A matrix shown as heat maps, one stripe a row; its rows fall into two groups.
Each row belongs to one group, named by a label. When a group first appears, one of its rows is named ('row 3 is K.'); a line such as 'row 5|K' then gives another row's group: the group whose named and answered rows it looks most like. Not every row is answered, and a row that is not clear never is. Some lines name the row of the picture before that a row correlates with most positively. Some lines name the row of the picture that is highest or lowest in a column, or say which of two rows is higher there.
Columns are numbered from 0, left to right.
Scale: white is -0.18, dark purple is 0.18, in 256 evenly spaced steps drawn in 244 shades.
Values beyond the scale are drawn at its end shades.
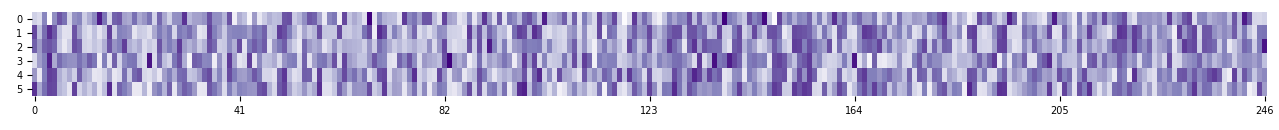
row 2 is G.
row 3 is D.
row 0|D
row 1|G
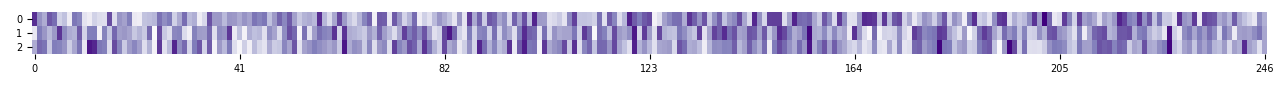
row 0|G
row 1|D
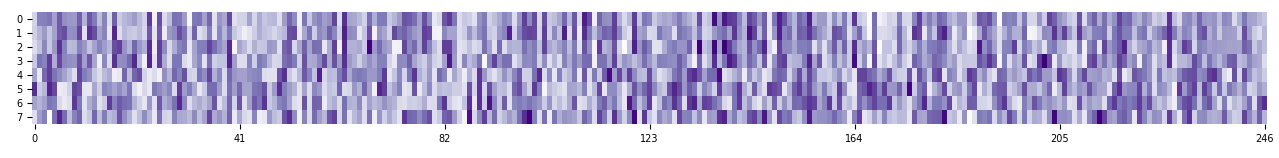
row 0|D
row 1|D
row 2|D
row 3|D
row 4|G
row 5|G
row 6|G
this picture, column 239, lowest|4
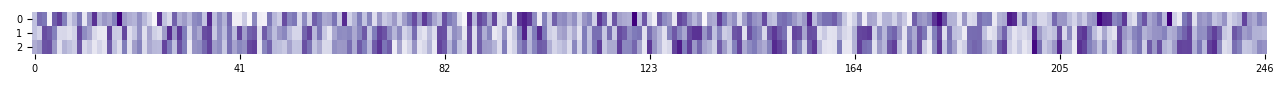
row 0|D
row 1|G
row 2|G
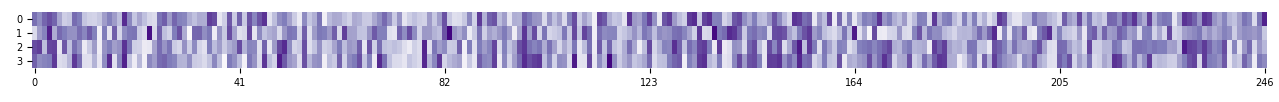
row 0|G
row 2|G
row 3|G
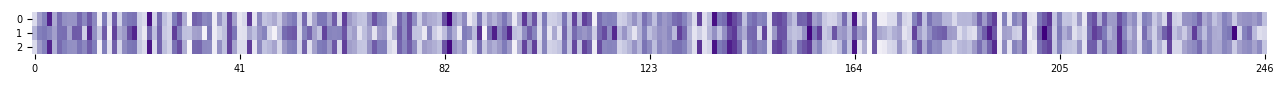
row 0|D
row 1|D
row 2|D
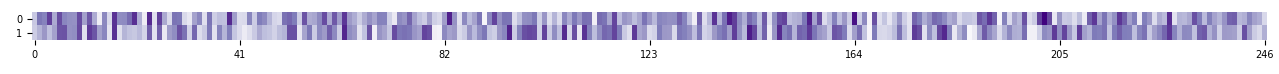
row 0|D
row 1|D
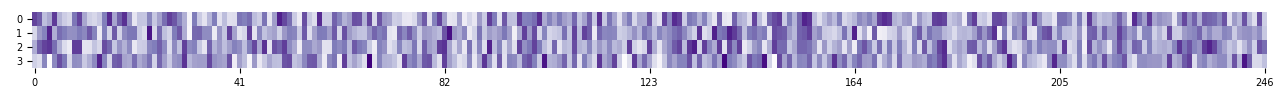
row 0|G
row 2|G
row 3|D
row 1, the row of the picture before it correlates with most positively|0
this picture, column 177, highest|1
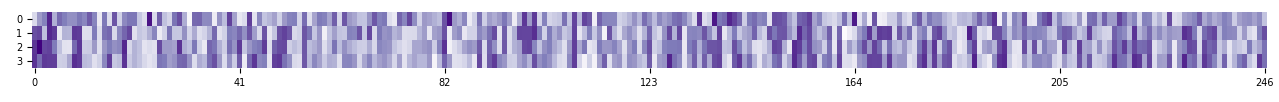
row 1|G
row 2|G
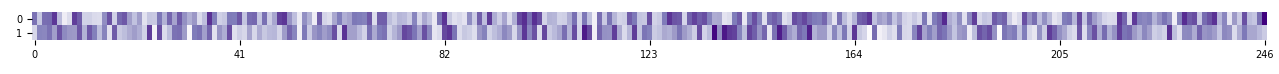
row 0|G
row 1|D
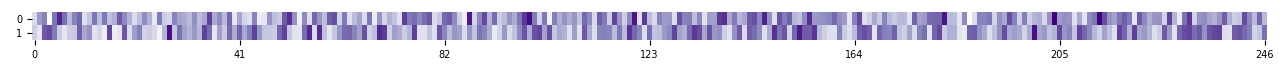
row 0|D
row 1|G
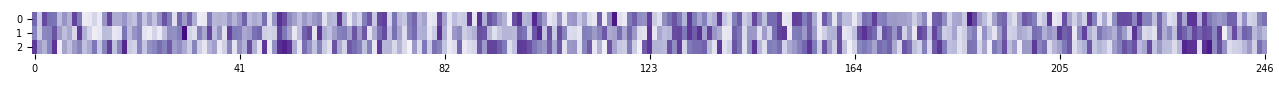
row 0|G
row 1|G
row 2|G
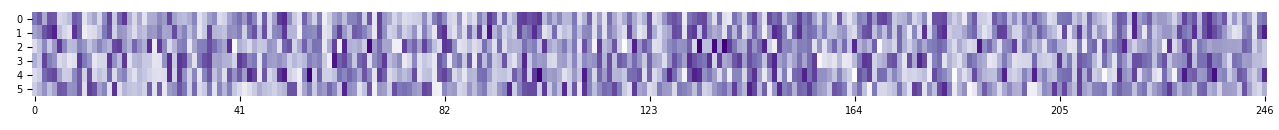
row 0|G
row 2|D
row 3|G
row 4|G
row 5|D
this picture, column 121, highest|4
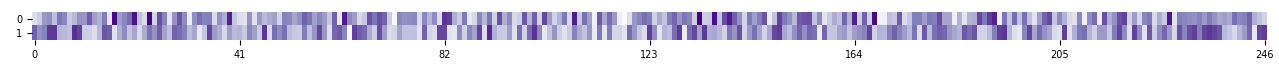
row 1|G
